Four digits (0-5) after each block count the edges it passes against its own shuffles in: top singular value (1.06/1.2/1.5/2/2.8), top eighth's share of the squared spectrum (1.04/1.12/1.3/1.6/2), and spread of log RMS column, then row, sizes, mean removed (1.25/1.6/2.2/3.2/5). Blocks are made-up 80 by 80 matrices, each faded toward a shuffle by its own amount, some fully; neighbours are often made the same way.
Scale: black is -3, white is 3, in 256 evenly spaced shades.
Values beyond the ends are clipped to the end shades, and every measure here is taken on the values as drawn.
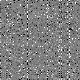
4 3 3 1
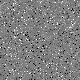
0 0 0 0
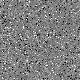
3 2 0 0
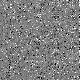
3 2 1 0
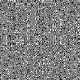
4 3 2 1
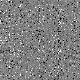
1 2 2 1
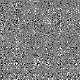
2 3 3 3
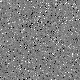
0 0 0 0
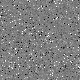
0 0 0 0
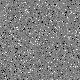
1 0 0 0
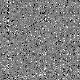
1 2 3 1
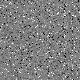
1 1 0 0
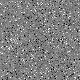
0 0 0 0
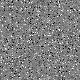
1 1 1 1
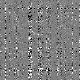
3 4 4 3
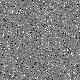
0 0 0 0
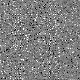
3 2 2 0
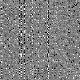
4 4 3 1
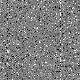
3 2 1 0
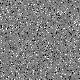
1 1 0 0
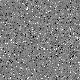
2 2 0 0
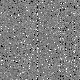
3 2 1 0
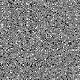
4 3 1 1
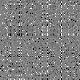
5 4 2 2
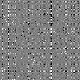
5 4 3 3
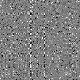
4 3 2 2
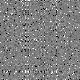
4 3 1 2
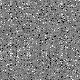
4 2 1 1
